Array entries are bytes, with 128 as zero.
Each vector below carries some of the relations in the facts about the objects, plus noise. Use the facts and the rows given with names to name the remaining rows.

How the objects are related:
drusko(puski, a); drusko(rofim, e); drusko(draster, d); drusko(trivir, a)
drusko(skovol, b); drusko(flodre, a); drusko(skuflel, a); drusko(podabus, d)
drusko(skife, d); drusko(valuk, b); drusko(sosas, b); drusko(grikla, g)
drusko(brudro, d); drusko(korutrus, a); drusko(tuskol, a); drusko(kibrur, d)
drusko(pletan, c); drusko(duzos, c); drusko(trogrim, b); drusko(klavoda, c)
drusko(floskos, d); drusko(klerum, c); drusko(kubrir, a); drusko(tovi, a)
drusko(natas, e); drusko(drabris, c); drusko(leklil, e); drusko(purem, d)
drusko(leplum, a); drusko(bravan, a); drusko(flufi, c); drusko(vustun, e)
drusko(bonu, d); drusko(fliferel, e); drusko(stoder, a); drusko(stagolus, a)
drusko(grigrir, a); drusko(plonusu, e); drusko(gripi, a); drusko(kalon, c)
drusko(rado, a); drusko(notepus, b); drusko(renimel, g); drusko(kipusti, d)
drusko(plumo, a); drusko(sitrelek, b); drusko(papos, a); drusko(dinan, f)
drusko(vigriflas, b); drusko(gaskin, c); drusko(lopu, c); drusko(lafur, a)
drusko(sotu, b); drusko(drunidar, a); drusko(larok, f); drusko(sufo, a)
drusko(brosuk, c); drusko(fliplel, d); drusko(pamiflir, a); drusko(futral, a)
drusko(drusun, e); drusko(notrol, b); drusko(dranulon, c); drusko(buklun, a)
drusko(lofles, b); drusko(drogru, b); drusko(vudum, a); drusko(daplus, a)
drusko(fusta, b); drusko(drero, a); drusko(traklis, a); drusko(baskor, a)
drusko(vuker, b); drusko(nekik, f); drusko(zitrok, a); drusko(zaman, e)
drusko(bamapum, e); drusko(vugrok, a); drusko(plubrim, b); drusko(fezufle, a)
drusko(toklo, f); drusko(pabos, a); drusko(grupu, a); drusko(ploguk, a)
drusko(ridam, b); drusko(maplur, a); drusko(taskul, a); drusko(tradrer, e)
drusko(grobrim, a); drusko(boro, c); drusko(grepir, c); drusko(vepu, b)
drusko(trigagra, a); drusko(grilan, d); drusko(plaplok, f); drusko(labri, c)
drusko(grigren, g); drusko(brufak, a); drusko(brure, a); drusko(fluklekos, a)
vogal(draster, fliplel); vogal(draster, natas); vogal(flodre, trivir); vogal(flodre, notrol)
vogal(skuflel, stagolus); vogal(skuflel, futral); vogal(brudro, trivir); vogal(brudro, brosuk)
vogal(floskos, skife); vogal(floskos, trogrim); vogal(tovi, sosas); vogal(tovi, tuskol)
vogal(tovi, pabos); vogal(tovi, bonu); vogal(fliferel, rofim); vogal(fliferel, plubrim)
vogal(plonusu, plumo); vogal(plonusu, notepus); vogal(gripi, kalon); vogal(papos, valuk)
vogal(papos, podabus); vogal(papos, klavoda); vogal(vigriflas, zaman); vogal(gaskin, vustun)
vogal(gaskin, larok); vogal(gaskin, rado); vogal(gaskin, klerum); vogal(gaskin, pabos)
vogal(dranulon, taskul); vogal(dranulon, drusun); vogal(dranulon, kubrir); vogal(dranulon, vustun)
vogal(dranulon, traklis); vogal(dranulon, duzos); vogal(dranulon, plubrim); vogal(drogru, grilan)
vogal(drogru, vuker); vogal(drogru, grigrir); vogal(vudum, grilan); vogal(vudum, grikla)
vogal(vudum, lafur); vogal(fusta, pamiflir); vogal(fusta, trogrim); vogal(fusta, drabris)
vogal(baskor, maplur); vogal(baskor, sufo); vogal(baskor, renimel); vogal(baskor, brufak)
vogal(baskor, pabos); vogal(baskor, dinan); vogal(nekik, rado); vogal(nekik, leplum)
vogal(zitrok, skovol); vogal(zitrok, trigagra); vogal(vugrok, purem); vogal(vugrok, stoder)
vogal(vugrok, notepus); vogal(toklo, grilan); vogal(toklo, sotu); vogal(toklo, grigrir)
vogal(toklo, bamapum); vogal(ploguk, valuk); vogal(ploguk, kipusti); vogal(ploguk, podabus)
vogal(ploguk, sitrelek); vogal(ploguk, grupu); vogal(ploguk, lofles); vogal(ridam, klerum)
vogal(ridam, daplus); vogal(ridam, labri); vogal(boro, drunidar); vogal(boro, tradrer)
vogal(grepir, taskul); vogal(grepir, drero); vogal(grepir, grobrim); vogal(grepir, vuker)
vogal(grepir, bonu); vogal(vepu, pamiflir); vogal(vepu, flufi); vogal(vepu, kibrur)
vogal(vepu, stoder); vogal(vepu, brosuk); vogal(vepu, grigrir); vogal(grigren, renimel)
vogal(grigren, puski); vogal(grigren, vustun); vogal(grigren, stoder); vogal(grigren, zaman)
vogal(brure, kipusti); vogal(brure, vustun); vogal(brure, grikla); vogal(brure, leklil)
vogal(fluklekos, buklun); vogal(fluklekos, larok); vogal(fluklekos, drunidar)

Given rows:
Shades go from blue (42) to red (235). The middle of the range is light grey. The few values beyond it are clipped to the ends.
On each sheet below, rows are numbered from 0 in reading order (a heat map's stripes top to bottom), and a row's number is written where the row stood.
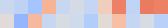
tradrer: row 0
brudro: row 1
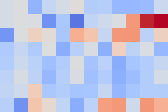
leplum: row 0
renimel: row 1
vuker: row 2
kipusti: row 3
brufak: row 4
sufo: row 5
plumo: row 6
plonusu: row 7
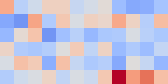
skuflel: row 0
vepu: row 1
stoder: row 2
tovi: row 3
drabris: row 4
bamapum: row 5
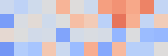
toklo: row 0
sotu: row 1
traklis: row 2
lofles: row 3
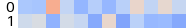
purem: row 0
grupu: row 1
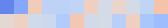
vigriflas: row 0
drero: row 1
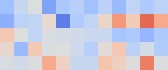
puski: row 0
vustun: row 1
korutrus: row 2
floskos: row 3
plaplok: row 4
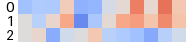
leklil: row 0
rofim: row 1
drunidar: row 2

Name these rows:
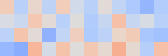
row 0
flodre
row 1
skife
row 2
grigrir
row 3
fusta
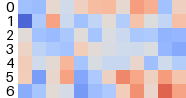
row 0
drogru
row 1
notepus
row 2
brure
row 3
vudum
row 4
fliplel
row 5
fliferel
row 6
zaman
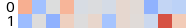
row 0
draster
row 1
larok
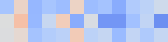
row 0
pabos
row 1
klavoda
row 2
tuskol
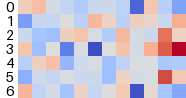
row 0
duzos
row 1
sosas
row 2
nekik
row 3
grigren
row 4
pamiflir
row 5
dinan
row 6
dranulon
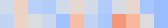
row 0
lafur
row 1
grilan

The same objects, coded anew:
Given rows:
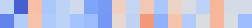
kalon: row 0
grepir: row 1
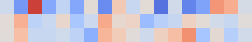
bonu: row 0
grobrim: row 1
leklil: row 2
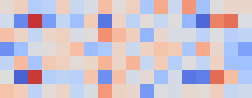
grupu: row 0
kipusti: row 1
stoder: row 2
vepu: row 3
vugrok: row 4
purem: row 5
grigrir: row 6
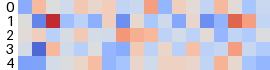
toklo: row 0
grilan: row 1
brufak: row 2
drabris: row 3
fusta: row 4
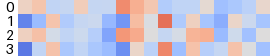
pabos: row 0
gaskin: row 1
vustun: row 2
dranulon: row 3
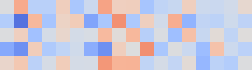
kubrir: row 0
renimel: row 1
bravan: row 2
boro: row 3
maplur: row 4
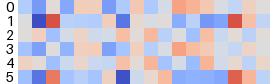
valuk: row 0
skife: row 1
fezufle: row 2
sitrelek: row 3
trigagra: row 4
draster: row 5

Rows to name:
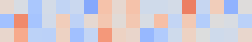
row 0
natas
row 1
brure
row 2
taskul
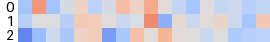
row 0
tovi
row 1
plaplok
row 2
ridam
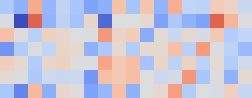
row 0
duzos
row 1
fliplel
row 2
pamiflir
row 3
drogru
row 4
plumo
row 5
tradrer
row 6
grikla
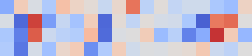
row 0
nekik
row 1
podabus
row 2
brudro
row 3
skovol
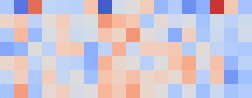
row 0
floskos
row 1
puski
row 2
fluklekos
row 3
vigriflas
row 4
bamapum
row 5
plonusu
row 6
baskor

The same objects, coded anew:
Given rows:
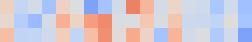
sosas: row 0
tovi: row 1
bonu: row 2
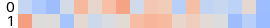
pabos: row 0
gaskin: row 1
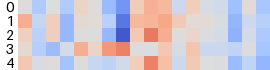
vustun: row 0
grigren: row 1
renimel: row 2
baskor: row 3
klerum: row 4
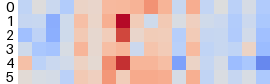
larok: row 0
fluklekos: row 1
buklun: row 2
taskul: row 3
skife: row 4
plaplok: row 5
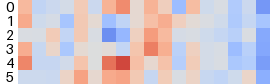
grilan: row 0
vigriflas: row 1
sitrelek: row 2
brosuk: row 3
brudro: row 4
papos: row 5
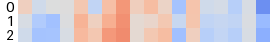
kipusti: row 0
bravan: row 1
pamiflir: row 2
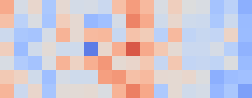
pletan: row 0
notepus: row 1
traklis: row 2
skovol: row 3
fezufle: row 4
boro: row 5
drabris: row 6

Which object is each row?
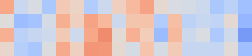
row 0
vepu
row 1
plumo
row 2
purem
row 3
vudum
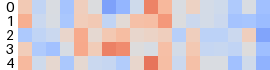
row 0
plubrim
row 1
fusta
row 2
grupu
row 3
vugrok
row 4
duzos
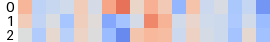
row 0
kibrur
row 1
vuker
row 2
leklil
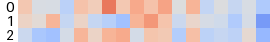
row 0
toklo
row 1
klavoda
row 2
puski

